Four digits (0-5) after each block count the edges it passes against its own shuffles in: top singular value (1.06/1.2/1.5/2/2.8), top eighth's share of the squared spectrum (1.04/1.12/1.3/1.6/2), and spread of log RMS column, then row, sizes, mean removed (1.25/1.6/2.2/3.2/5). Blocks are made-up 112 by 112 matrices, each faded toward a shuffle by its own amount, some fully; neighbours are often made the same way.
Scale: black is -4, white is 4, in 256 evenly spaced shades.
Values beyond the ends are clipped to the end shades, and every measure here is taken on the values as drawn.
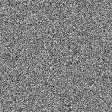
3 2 1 0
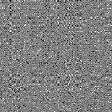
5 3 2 2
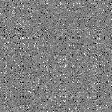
4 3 2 2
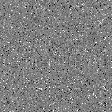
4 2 1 0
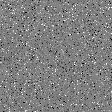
0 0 0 0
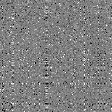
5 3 2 2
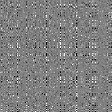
5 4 4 3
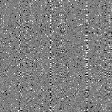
5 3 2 2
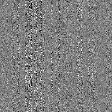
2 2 4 0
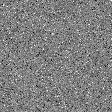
0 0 0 0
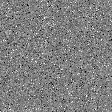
0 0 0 0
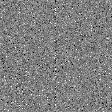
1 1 2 0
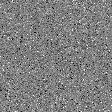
0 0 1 0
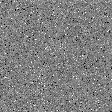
0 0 0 0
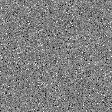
0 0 1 0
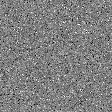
0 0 0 0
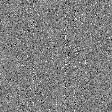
1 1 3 0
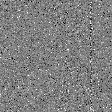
2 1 2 0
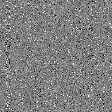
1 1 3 0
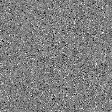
1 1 2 0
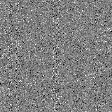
1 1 2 0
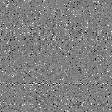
4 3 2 2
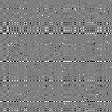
5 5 3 4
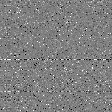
4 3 0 2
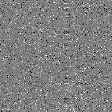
4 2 1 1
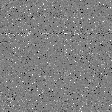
3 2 0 0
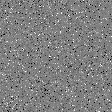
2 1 0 0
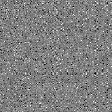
4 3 2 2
